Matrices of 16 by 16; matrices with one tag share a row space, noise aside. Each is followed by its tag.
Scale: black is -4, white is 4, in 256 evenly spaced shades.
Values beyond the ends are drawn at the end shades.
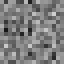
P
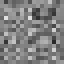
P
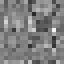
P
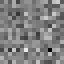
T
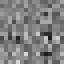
T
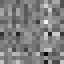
T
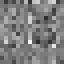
P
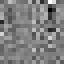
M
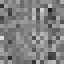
M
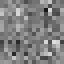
T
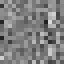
M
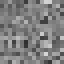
T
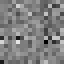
T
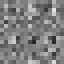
P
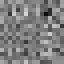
T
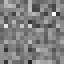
P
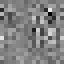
M
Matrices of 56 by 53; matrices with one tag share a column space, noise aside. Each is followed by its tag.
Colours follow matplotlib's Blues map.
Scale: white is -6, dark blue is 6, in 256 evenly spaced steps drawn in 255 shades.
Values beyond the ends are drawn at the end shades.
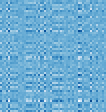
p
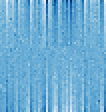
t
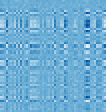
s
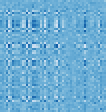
s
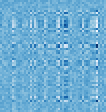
s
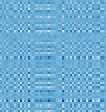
p
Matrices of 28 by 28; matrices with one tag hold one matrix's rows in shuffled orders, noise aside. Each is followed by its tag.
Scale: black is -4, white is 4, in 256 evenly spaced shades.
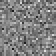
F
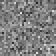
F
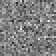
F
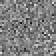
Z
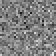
Z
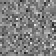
Z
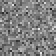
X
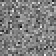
X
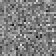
F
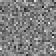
Z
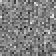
Z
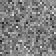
X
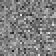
F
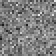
X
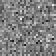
F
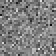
X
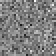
Z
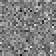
Z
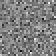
Z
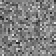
X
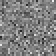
Z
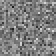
F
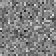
Z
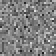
Z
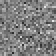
F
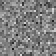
F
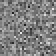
F
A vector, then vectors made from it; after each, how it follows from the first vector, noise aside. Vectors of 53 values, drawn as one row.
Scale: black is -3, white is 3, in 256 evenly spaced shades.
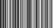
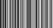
copied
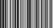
copied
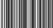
negated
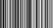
copied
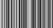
negated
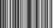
copied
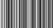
negated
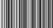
negated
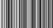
negated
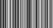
copied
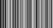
copied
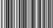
negated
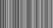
shrunk
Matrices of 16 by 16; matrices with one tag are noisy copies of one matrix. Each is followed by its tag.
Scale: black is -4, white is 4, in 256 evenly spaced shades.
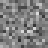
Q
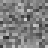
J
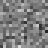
J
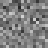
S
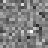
Q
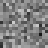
J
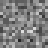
Q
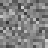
S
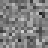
Q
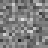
Q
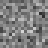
Q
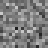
Q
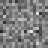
Q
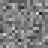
Q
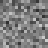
S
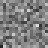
J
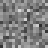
J
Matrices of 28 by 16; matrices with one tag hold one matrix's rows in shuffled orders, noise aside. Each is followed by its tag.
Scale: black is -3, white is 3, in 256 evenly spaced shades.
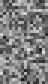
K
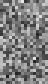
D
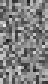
D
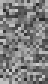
K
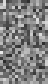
D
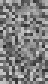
D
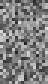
D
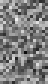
K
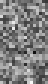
K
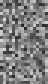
D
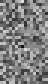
D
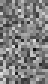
D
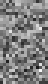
K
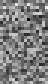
K
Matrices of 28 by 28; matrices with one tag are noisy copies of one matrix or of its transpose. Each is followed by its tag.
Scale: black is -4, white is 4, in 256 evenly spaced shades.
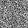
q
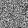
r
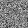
r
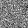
r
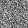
q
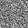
q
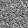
q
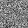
r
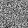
r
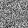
r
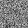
r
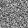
q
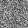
q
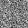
q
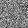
r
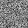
r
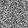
q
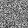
r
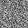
q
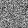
r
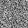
q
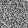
q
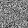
r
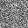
q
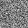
q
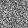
q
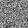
r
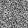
q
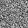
q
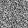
q
